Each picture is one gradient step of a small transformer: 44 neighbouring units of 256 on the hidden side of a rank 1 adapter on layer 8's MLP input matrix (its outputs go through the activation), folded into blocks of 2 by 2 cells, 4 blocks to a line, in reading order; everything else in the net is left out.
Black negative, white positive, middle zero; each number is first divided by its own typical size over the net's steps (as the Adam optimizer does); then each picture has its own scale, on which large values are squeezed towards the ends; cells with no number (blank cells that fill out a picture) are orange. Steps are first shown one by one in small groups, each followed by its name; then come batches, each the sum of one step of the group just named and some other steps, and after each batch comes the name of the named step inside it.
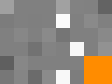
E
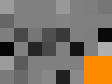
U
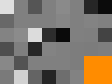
U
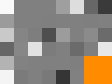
U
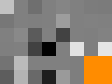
E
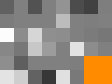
E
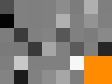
E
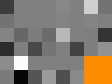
U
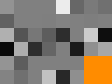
U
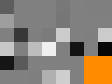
U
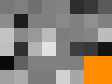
E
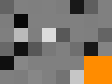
U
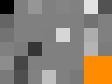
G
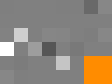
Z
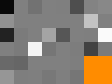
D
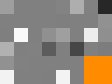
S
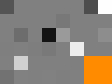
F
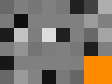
D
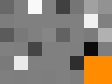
D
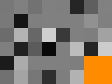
D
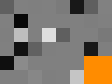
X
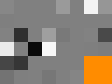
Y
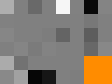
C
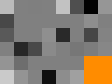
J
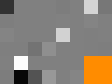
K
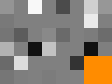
Y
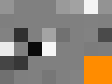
Y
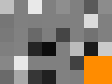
C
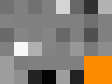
C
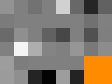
C
